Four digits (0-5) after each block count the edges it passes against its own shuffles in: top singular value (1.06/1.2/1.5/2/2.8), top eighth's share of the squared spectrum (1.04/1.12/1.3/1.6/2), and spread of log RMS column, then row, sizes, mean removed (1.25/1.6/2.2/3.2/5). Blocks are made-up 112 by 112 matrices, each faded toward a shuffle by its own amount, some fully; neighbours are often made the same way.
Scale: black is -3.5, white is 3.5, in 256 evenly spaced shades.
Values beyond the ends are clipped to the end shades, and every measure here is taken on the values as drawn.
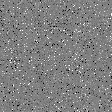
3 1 0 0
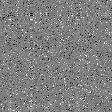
3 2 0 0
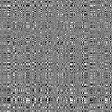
5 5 4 4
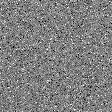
0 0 0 0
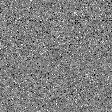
0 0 0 2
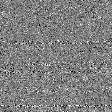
2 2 0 3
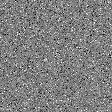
0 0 0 0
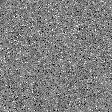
0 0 0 0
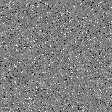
2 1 0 0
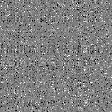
4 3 2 2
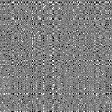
5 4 3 3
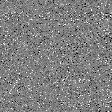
3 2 1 1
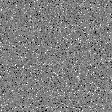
3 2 0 1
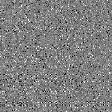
4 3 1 2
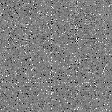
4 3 1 1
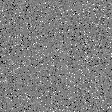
3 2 1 0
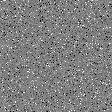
0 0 0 0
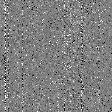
3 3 3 0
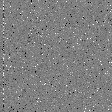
3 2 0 0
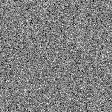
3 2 0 0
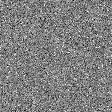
1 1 0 0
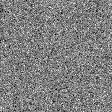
2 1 0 0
